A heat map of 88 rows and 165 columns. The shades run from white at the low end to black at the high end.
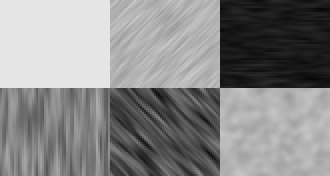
It is made of 2 by 3 panels. Panel 1,1: very low, flat. Panel 1,2: low, slanting up to the right, faint in contrast. Panel 1,3: very high, streaked across, faint in contrast. Panel 2,1: middling, streaked downward. Panel 2,2: high, slanting down to the right. Panel 2,3: low, blotchy, faint in contrast.
